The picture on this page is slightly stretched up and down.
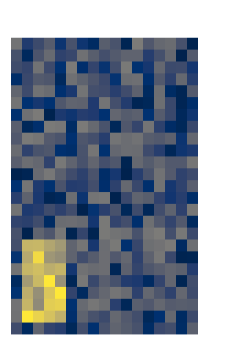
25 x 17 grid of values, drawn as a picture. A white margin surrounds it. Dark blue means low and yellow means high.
Average level on the scale: 30%. Odd patch: higher, in the bottom left. Ninth with the highest average: bottom left.
